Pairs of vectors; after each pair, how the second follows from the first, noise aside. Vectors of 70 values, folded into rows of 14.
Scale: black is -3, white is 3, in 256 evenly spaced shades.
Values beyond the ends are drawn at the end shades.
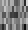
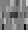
partly zeroed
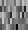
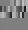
partly zeroed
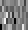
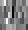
shuffled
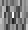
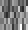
shuffled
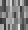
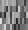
shuffled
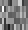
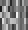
shuffled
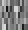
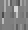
partly zeroed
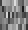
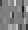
partly zeroed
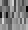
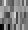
wrapped around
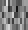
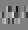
partly zeroed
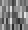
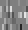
partly zeroed
